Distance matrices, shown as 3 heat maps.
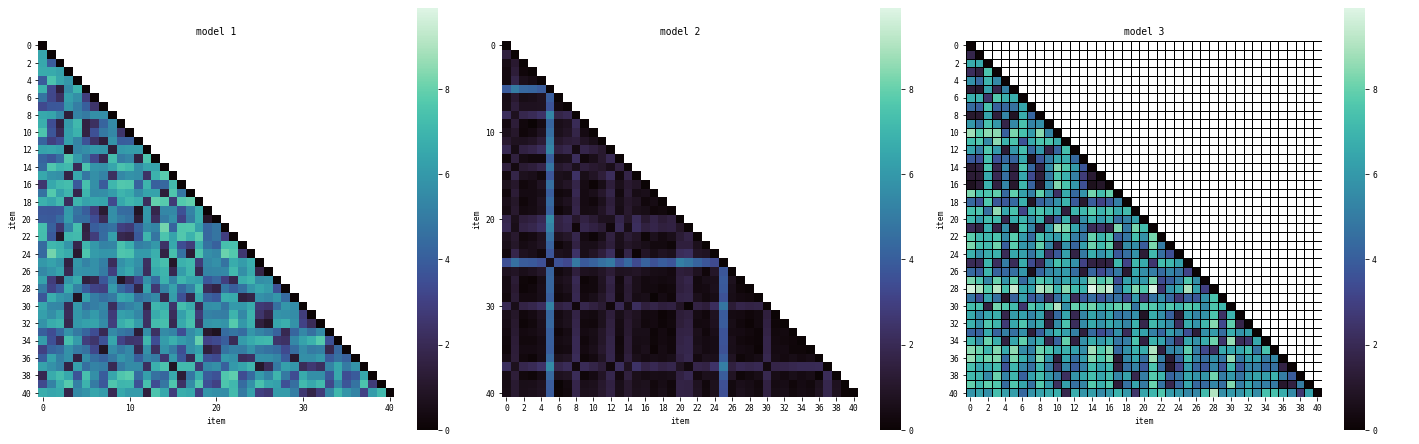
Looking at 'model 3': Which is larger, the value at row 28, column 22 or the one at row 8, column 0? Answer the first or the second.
the first
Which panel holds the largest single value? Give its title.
model 3
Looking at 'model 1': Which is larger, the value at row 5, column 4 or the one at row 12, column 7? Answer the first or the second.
the first
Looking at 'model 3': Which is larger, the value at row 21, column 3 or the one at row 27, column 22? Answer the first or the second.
the second
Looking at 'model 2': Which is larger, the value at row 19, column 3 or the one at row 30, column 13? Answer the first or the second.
the second
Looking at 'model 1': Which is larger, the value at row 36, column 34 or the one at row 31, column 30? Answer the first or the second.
the first
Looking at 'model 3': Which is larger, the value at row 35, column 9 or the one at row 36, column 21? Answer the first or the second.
the second
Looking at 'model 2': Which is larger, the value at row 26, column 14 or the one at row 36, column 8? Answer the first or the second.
the second
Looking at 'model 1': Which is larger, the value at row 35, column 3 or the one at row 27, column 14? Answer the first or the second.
the second
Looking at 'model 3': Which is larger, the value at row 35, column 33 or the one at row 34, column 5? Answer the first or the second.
the second
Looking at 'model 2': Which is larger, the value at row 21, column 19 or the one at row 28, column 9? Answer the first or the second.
the first
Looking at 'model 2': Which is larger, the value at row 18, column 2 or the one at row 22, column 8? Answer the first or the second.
the second
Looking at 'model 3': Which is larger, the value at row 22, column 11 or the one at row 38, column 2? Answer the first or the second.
the first
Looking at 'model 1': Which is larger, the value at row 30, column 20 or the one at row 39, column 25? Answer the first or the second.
the second
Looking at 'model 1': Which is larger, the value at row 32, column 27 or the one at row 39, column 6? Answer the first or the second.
the first
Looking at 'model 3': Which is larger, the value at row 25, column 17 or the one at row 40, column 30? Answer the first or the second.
the first
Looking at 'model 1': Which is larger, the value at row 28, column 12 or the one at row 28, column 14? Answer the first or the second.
the first
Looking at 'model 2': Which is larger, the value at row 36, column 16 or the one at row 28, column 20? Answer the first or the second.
the second
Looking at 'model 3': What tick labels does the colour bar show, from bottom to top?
0, 2, 4, 6, 8
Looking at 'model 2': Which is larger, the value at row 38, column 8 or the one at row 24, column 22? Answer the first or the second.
the first
